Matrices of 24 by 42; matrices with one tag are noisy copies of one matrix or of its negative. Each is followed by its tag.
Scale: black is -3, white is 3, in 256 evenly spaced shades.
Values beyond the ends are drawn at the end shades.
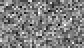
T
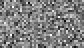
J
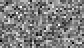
T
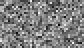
T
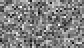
T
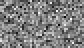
T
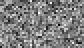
T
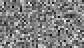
J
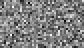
J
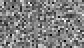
J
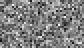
T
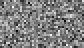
J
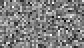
J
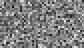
J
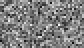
T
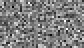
J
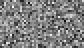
J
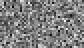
J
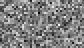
T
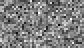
T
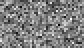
T
